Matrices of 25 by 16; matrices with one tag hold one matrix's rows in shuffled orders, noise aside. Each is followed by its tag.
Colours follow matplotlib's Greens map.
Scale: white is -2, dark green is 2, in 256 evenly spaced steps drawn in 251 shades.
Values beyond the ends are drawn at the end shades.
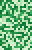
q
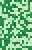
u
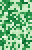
u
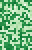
u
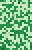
q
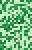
q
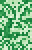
u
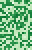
q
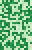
u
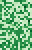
q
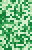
q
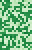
u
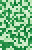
q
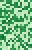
q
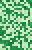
q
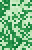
u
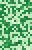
u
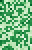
q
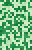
q
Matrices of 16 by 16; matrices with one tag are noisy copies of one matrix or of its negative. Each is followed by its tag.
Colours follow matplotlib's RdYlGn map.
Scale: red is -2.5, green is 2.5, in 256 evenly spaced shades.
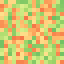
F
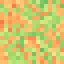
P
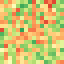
F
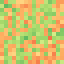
F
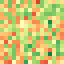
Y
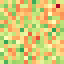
Y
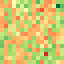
F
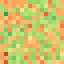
P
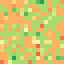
P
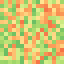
Y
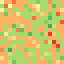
P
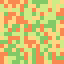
P
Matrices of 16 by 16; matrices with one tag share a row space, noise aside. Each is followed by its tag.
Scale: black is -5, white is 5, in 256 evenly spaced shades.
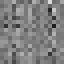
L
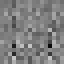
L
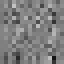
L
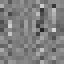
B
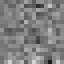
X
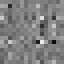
B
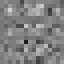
X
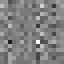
B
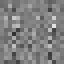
L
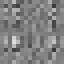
L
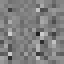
B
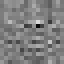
X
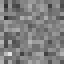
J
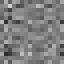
J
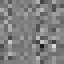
B
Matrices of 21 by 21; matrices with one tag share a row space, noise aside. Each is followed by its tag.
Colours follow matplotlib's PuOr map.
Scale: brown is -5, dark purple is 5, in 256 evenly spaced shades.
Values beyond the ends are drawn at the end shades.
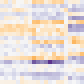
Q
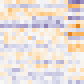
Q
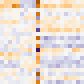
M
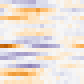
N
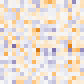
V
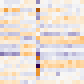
M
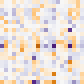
V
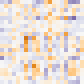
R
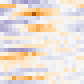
N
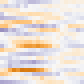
N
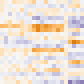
Q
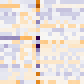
M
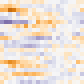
N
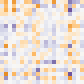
V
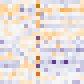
M
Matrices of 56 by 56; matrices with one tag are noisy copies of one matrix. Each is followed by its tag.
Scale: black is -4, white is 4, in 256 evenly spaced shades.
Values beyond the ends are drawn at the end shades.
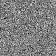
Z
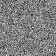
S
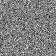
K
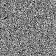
Z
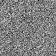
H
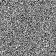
H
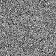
S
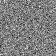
K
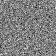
K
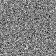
K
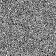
S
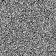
H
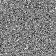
K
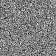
Z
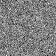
S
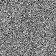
H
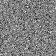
K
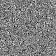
Z
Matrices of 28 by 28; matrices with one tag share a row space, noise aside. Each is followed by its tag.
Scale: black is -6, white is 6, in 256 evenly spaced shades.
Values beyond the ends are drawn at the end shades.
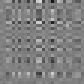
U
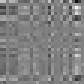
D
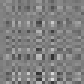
U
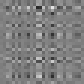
U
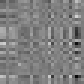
D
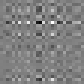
U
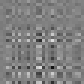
U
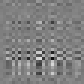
U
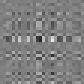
U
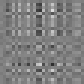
U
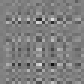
U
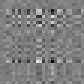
U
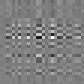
U
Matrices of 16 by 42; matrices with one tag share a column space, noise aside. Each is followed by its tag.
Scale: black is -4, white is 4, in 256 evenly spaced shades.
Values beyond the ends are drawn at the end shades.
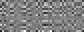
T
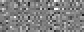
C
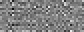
T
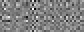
C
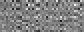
C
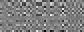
T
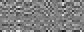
T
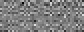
T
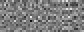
C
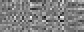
C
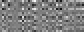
C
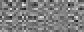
C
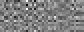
C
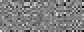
T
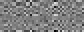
T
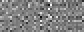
C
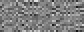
T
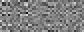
T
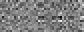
C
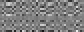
T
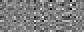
C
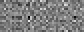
C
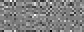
T
